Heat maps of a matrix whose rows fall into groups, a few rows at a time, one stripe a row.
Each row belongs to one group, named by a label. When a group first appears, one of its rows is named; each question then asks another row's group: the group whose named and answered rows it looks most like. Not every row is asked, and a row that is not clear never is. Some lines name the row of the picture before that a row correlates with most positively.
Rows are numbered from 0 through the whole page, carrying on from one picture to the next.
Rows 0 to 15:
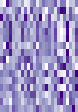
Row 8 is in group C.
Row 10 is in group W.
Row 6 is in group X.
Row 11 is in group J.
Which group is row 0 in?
X
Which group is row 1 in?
J
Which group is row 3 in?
W
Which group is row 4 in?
W
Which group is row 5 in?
W
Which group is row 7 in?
W
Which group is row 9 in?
J
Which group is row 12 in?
W
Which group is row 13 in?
J
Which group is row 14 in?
J
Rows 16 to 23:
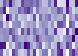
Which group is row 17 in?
C
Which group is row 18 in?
X
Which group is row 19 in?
J
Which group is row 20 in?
W
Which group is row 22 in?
C
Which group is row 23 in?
J
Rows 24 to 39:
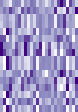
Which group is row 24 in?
J
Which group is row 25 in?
W
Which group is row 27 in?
J
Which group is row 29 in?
C
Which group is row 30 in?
C
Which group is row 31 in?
C
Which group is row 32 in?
X
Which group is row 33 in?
X
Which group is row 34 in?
J
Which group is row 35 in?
W
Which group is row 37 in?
X
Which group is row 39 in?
X
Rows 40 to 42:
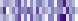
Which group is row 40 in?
J
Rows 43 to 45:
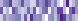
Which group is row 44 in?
J
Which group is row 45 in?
J
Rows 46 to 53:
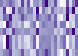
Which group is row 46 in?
W
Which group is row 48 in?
W
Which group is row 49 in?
X
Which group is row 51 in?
X
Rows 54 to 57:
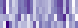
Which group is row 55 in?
C
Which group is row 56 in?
J
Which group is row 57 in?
X
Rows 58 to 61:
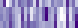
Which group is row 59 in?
W
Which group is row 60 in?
W
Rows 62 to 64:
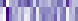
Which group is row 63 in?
X
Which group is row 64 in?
X
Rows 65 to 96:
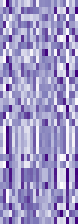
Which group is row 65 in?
X
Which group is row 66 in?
W
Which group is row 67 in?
J
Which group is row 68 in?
C
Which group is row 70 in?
W
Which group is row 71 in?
C
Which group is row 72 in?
J
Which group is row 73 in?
X
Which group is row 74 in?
W
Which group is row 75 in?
W
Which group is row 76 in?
J
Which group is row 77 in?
X
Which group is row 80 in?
W
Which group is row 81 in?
C
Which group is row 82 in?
J
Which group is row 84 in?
X
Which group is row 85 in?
X
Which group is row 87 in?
W
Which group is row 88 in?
X
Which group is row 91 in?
W
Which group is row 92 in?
C
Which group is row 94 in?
W
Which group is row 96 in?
W
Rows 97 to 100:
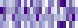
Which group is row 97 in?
J
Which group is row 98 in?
C
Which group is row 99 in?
C
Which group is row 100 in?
J
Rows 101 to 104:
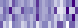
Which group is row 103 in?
C
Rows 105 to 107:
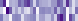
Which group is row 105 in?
C
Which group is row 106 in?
X
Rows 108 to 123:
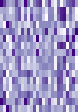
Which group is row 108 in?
C
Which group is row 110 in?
J
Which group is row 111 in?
X
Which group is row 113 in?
C
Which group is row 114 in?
J
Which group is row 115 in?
C
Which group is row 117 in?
J
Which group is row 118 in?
C
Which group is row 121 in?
C
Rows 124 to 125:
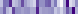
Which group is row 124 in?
W
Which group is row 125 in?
C
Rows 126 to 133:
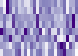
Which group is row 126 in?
X
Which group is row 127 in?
X
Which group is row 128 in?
C
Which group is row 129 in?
C
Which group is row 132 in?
J
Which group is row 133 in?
J
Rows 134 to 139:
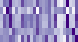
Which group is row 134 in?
W
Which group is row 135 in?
X
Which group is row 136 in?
W
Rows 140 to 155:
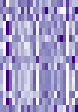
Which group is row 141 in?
W
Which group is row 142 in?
C
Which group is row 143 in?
X
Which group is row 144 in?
X
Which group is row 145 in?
J
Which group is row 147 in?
X
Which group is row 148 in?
C
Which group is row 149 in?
J
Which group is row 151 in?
X
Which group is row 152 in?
X
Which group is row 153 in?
J
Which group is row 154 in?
X
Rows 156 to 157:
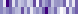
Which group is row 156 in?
X
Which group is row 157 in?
W
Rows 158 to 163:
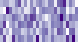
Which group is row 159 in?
X
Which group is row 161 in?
C
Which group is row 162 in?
J
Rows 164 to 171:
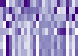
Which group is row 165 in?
W
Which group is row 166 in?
C
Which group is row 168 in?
J
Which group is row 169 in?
X
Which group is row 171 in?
X
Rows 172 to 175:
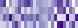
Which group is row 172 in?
C
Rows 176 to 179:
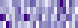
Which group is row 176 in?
J
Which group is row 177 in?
J
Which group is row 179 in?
X
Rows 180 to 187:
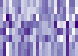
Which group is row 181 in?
J
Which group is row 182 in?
X
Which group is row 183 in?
W
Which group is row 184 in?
C
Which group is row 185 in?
W
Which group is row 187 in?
C
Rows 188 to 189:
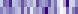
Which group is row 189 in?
W
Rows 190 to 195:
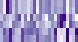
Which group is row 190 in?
X
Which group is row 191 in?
X
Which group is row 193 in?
J
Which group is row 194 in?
W
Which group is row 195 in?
W
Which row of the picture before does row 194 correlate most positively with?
188
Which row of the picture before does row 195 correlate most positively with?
188
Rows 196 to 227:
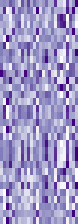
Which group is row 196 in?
W
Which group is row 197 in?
C
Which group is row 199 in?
J
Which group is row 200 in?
C
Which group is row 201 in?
X
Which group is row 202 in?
C
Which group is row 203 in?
W
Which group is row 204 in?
W
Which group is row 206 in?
C
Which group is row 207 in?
W
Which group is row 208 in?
J
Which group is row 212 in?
C
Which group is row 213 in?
C
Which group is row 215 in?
J
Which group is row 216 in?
W
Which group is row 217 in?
W
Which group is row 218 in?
W
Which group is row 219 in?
W
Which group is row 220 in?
J
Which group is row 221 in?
J
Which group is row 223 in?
X
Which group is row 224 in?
J
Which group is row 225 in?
X
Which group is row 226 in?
C
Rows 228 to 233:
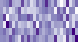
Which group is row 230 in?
C
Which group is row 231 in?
X
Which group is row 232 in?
C
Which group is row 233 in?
W
